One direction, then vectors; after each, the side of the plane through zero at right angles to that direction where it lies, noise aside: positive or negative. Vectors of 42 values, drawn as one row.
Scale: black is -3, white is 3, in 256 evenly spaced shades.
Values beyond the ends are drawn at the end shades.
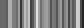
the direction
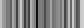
negative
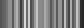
positive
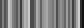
positive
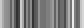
negative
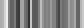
negative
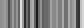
negative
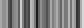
negative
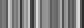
positive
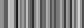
positive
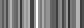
positive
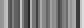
negative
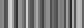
positive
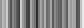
negative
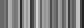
positive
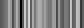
positive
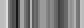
negative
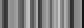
positive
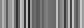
negative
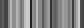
positive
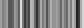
negative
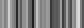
positive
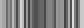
negative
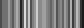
positive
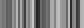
negative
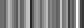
positive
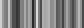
positive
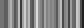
positive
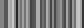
positive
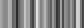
positive
